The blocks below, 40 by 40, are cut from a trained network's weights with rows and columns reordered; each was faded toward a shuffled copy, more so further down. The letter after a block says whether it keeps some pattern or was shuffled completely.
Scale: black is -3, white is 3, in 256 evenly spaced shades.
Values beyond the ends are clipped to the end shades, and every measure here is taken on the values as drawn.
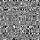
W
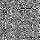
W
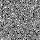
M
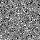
M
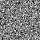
M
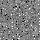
M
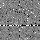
W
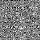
W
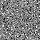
M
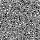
M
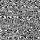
W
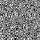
W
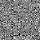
W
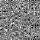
W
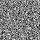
M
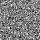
M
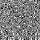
W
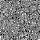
W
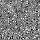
W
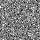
M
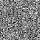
W
